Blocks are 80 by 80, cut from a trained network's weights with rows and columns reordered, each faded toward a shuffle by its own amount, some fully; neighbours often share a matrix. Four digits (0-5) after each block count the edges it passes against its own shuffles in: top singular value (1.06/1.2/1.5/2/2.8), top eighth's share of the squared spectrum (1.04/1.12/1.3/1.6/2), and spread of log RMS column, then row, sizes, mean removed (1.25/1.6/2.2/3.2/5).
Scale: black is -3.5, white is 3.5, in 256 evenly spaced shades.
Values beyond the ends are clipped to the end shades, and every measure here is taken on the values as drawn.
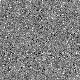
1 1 0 1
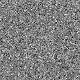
2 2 0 1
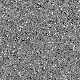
0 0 0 0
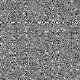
3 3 3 2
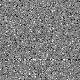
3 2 1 1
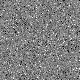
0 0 0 0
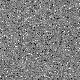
0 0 0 0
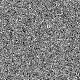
0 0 0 0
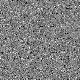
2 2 0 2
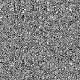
3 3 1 1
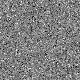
1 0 0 0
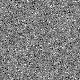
1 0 0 0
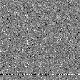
3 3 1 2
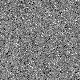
0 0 0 0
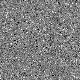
1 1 0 1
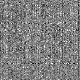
3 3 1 3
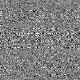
3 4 1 3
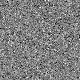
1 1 0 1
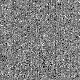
2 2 0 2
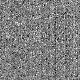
2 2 0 1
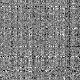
4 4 1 3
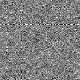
3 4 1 2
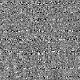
3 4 1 3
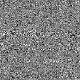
2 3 1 3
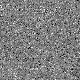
1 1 0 1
